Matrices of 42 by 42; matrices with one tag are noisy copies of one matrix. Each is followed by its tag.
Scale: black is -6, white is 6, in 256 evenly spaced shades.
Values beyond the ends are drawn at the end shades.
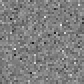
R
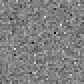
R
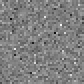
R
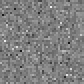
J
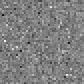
J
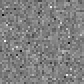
J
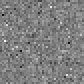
J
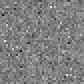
J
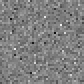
R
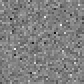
R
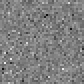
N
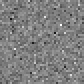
R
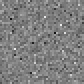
R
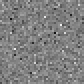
R
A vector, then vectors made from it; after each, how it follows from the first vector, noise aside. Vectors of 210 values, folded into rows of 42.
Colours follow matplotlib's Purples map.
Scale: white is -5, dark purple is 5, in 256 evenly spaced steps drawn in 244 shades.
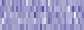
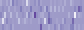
partly zeroed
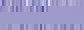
partly zeroed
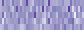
sign-scrambled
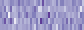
reversed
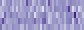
negated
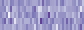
reversed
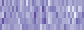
sign-scrambled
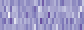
reversed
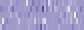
partly zeroed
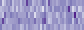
negated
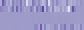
partly zeroed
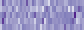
sign-scrambled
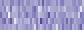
reversed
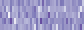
reversed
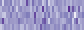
sign-scrambled
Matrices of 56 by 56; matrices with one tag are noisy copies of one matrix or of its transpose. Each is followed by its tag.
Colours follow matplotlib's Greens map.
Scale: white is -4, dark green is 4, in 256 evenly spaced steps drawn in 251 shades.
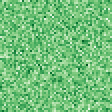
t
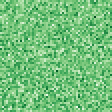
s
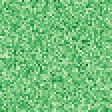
t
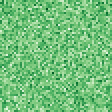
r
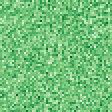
s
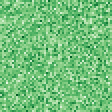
s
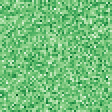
s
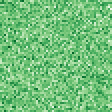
r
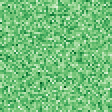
t
